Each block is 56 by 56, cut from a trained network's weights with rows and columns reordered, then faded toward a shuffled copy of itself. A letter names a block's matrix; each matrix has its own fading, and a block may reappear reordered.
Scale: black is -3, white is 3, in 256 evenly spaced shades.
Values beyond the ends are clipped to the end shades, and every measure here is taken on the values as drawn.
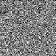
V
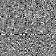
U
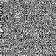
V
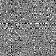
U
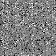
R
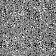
R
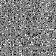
R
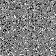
R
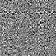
U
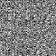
V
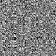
V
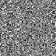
U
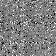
R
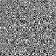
U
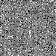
R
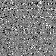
R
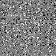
R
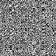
V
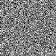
V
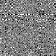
U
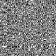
U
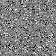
R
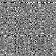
U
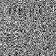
V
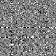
U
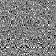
U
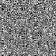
V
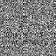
V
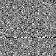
U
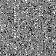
R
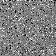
R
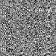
V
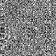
V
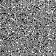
R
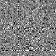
U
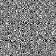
U
